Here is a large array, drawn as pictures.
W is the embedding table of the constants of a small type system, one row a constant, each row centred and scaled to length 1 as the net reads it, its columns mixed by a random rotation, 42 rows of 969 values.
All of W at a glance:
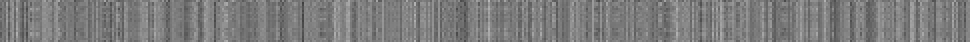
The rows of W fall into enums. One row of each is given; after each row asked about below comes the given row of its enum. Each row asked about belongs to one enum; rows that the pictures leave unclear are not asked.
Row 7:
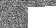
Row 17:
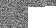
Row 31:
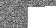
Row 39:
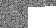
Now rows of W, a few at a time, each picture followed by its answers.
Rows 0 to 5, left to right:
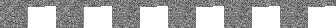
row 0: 31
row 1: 31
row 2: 17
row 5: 17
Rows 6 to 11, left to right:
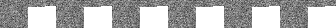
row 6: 39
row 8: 7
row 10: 17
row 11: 7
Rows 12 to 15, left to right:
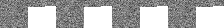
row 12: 17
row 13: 31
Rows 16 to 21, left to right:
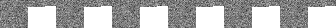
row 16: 7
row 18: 39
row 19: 17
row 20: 17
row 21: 17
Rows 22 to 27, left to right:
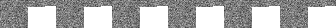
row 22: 7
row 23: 17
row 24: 7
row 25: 17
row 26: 7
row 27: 17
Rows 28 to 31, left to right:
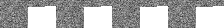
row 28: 31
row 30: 17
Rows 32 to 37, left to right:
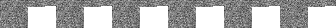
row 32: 7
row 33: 7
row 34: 7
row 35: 7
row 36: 7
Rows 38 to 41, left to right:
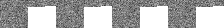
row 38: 7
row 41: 17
